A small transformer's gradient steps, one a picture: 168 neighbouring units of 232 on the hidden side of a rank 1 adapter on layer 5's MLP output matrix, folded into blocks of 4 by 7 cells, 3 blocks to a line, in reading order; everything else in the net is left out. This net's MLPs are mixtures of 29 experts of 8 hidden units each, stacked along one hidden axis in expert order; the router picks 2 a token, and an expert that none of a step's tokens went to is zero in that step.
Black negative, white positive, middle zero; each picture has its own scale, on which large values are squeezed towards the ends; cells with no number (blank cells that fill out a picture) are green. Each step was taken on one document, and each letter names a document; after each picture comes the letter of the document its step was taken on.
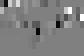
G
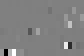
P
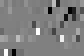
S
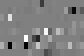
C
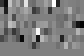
G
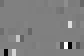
P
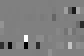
C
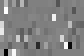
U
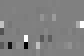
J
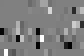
P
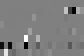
C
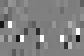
S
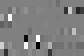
C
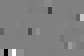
P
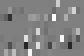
U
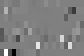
U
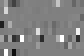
S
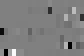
P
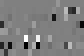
C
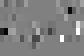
G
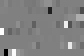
P
